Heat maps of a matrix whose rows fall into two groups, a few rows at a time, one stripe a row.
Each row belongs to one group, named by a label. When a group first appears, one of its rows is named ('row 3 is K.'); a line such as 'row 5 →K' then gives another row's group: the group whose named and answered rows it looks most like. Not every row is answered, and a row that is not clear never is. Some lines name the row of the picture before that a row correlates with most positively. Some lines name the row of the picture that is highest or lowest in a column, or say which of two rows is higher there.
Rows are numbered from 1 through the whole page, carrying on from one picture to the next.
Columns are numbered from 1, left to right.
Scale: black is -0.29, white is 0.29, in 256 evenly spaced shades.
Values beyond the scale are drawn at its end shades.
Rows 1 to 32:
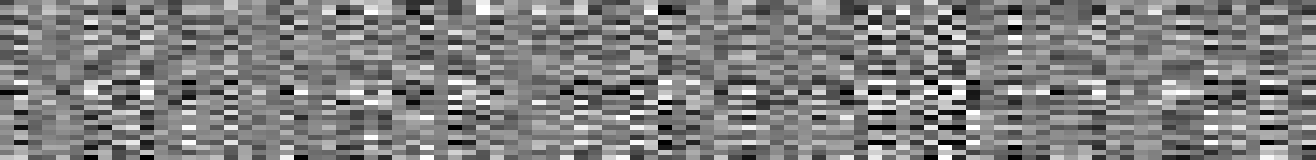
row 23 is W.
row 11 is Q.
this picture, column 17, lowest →17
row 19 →Q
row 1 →Q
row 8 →Q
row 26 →W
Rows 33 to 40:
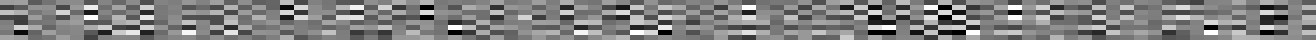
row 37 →W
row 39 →W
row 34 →Q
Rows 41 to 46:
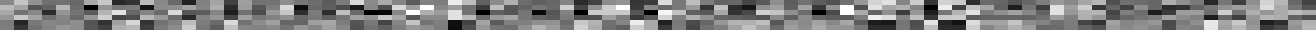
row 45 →W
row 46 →W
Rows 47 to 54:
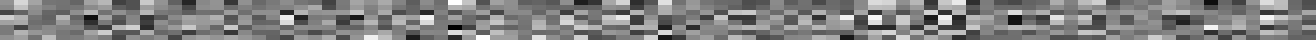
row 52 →W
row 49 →Q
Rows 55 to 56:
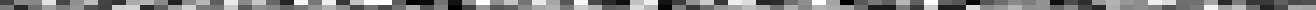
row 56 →W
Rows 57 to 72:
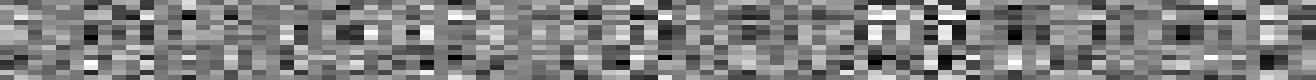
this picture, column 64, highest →60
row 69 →Q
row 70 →Q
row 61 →W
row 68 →W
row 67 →Q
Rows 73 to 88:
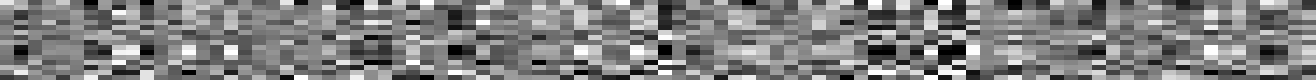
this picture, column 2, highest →87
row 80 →Q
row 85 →Q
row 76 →W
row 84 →W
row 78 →W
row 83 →W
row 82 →W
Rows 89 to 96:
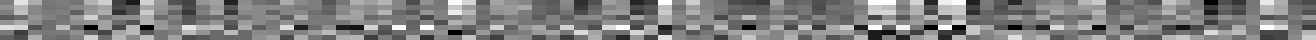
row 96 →Q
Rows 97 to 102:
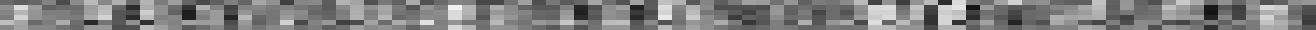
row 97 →Q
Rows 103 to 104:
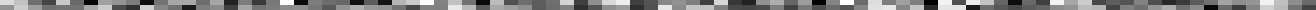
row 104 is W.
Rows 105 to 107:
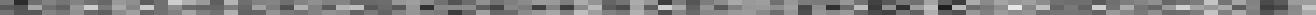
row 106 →Q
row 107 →W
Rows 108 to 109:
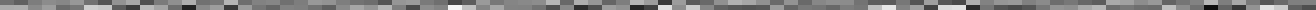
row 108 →W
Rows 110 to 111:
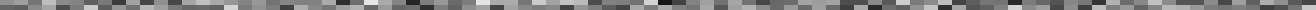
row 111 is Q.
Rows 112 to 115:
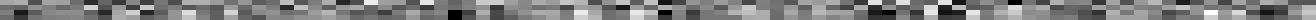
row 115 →W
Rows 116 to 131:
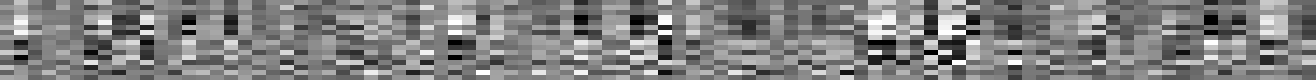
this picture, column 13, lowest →130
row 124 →W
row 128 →Q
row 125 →W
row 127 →W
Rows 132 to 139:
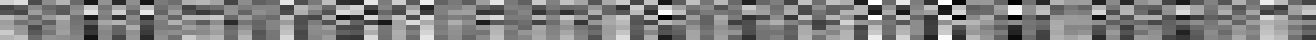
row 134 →Q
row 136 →Q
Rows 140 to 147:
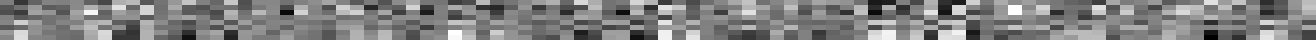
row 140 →W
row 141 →Q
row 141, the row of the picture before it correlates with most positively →134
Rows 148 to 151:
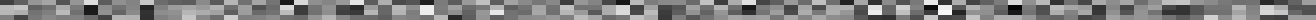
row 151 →W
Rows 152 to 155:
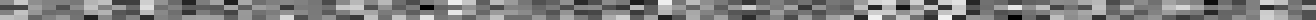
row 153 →Q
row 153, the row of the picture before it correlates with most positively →148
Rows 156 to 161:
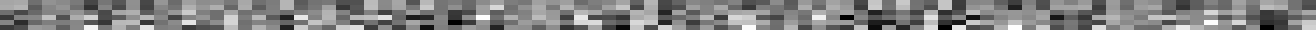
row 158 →W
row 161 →Q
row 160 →W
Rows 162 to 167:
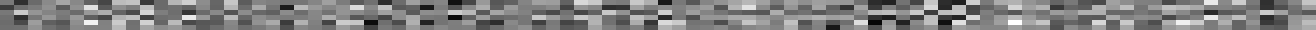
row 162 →W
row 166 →Q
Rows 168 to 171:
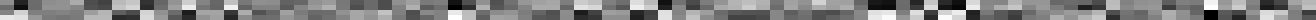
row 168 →W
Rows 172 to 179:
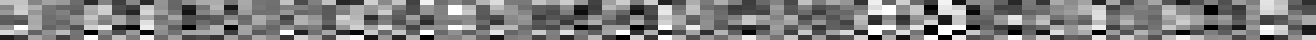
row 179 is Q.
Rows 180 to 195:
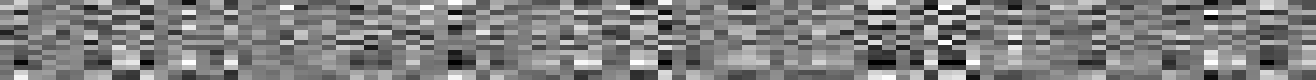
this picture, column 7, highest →187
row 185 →W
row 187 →Q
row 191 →W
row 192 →W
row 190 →W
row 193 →W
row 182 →W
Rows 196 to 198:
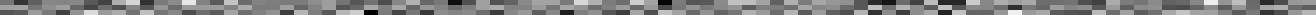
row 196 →W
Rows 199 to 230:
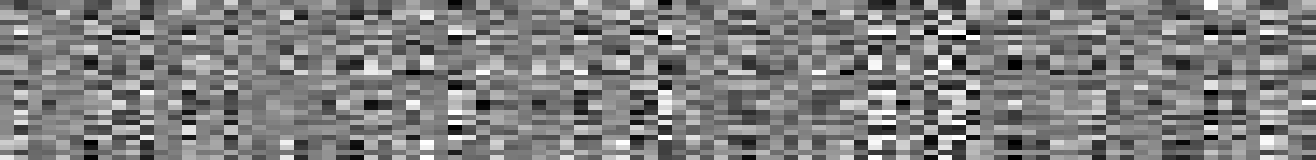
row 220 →Q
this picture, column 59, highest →213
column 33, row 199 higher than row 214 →No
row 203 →Q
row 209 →Q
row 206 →W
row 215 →W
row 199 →W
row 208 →Q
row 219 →Q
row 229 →W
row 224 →W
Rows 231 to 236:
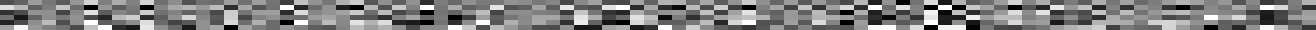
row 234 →W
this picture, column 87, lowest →236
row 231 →Q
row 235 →Q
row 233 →Q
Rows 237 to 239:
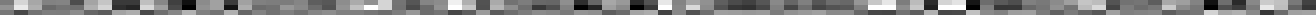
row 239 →W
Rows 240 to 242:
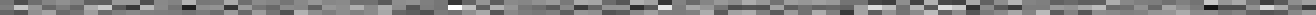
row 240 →W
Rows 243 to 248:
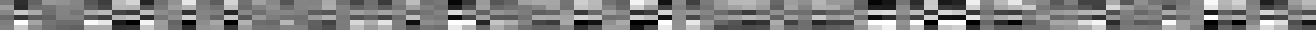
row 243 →W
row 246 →W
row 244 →W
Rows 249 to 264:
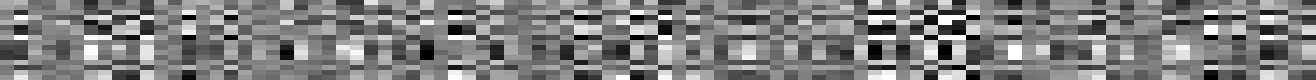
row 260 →Q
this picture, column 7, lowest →253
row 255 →W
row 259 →Q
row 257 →Q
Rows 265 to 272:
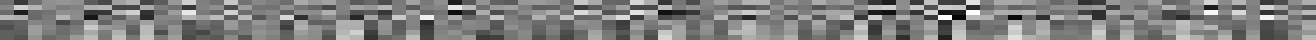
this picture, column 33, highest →266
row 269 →Q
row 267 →W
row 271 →Q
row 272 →Q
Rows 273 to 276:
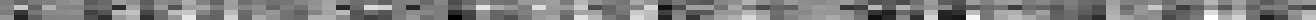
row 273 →W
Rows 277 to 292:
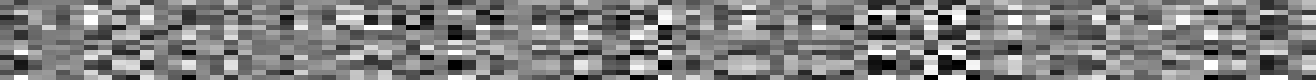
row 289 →W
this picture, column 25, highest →280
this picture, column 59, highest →282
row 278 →Q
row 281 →Q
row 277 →W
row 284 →W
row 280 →Q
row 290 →W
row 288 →Q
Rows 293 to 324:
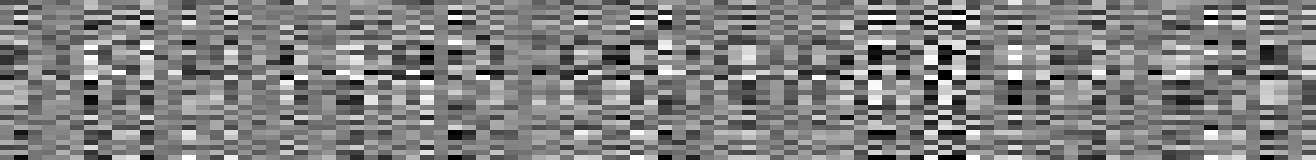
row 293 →Q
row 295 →W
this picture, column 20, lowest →305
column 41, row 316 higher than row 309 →No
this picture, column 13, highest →307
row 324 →W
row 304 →Q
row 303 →W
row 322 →Q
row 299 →Q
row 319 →W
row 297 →W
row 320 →W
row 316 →Q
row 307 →Q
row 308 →Q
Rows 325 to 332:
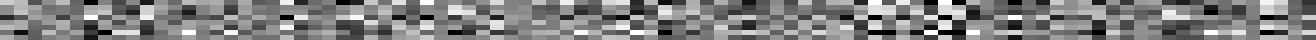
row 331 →W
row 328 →Q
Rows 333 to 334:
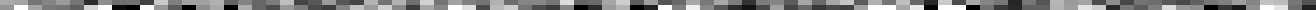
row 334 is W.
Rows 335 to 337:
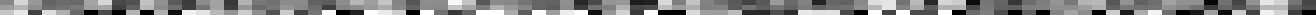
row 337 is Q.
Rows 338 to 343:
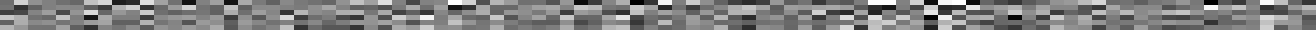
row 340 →Q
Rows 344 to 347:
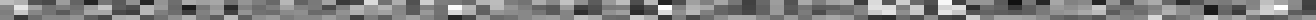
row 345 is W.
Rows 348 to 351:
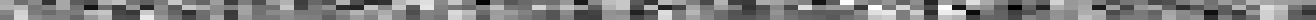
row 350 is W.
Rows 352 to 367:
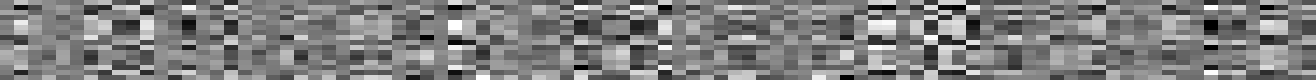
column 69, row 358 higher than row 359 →Yes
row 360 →W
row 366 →W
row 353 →W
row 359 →Q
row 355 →Q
